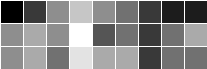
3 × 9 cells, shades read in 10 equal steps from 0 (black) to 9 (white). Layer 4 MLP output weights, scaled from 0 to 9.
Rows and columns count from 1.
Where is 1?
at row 1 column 8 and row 1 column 9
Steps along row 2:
up down up down up down up up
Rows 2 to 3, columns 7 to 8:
2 4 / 2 4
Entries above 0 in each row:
8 9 9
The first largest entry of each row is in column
4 4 4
